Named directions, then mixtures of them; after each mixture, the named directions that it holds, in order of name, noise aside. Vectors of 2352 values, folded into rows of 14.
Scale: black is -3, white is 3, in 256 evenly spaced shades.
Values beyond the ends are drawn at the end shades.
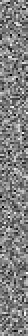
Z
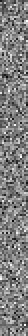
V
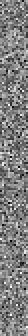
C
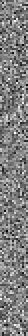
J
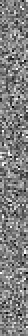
C, Z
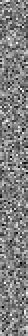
C, Z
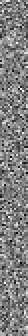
C, Z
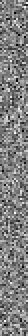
J, Z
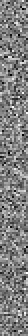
C, Z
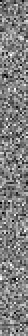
C, V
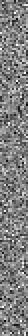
J, V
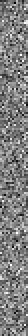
V, Z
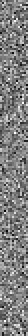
J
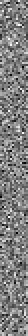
C, Z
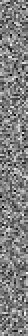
Z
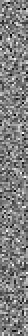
J, Z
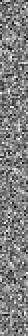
V, Z
